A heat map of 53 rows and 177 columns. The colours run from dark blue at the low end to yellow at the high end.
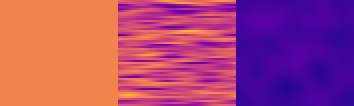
It is made of 1 by 3 panels. Panel 1,1: high, flat. Panel 1,2: middling, streaked across, strong in contrast. Panel 1,3: very low, smooth, faint in contrast.
